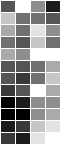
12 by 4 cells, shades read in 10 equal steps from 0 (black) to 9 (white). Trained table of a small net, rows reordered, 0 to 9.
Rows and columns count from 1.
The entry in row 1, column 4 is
1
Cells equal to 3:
7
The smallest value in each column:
0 0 4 1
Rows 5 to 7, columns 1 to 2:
6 5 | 3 3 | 3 2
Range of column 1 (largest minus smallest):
7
